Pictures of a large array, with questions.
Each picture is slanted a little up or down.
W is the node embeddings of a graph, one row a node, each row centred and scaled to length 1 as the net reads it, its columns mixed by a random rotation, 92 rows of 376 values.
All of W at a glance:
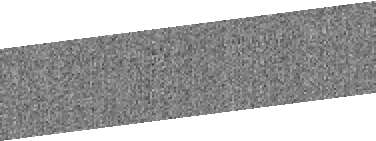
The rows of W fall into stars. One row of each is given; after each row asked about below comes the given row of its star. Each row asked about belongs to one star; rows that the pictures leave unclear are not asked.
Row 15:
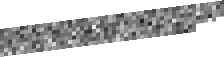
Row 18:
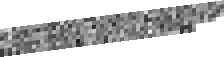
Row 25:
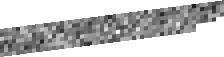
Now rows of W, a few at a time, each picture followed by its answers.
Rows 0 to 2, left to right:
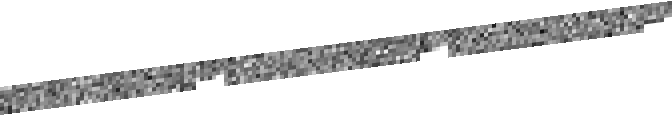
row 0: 18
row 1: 15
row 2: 25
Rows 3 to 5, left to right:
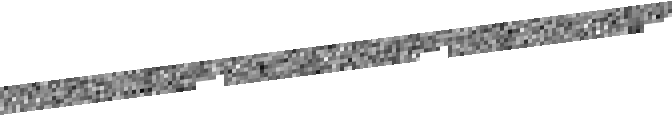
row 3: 15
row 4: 25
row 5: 18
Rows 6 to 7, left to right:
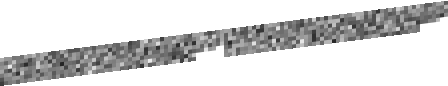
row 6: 18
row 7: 15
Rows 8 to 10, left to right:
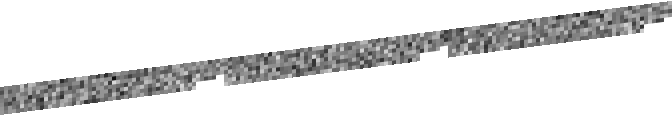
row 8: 25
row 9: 15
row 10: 25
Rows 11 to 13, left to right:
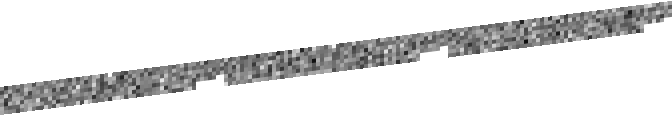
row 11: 15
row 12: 15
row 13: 18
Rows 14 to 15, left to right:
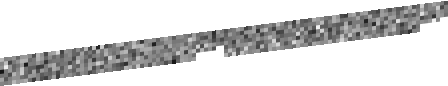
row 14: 25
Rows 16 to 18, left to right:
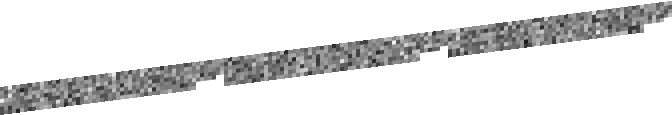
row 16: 18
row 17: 25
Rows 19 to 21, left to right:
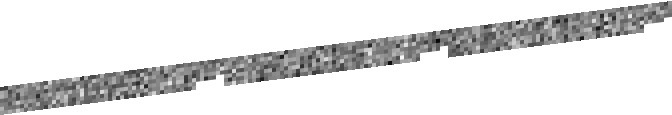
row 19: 25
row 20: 25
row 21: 25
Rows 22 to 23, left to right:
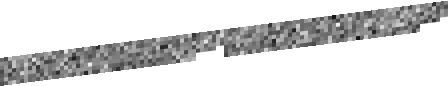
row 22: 25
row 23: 25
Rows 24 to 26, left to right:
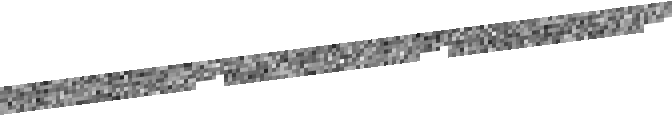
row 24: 25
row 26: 15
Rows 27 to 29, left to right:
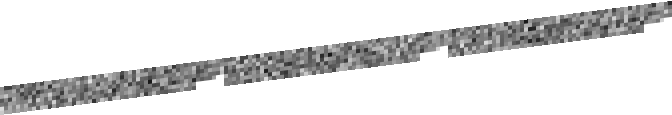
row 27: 15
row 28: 15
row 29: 15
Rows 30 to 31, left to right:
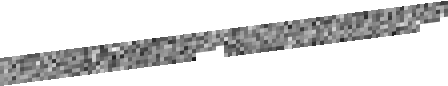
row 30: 15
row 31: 25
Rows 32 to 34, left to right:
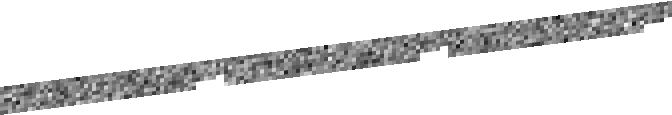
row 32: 15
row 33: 15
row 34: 25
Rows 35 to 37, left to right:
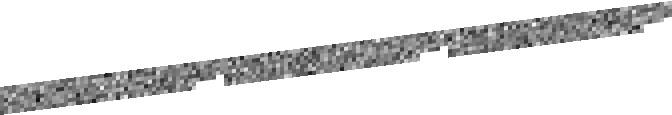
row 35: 25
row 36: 25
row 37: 18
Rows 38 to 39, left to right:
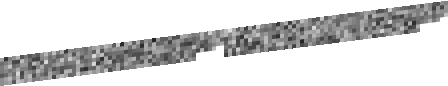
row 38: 15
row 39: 18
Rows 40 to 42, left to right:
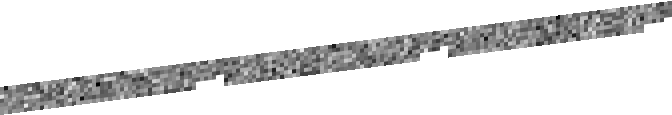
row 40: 15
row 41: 25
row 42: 25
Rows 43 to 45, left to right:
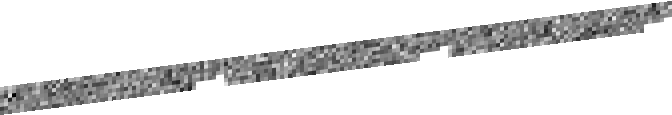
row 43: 18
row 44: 25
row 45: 15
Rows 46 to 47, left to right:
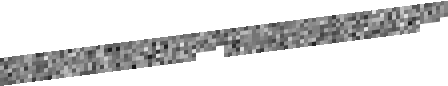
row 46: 25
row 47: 25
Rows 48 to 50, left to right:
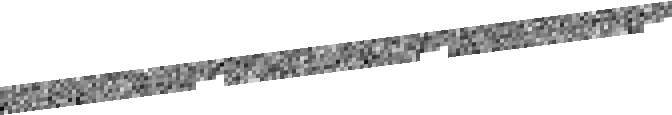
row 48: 18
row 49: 15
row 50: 18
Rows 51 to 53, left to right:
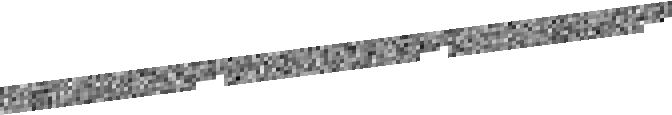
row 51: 25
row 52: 15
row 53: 25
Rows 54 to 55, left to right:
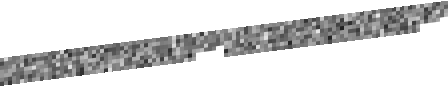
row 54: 18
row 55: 18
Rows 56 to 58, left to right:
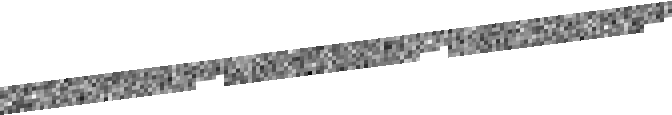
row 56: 18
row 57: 25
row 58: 25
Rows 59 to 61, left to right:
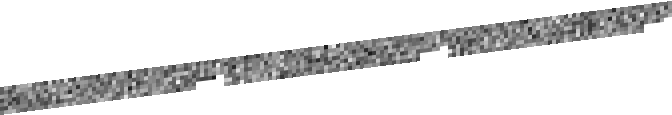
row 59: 25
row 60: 15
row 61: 15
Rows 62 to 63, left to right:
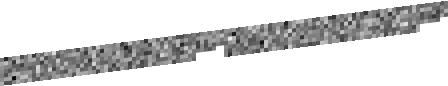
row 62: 15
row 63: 25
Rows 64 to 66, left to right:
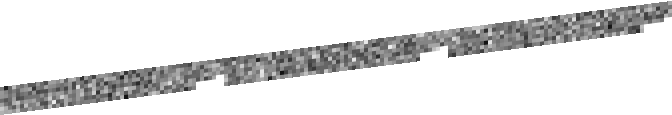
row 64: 15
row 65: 15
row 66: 18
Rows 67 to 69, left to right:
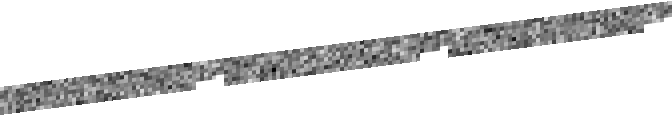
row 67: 18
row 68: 25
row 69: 18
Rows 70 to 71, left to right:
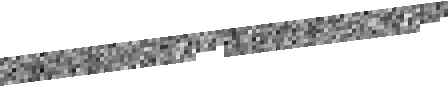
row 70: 25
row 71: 25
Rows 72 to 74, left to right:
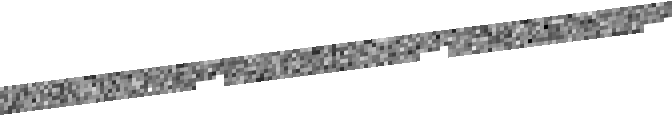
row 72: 18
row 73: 25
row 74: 15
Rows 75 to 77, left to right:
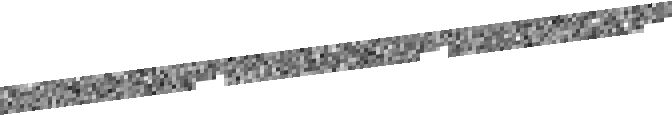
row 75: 25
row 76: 15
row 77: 25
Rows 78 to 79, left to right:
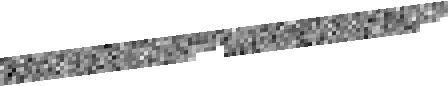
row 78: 25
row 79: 18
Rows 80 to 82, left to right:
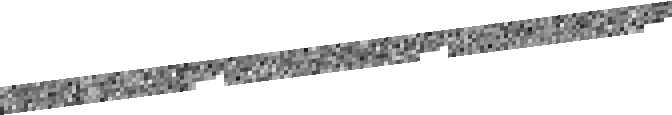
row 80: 18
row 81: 15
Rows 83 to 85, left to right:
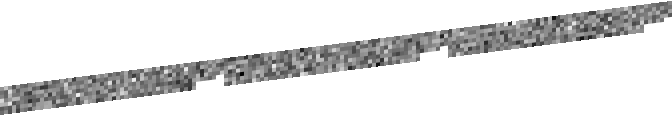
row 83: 18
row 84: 15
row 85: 25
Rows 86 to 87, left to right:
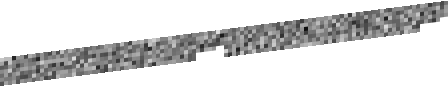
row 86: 18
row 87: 15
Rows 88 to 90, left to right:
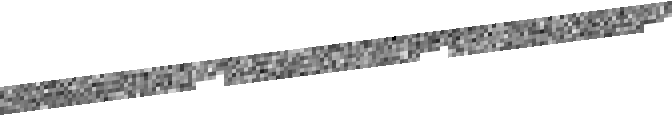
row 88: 18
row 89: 25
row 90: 15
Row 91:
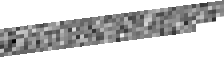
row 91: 25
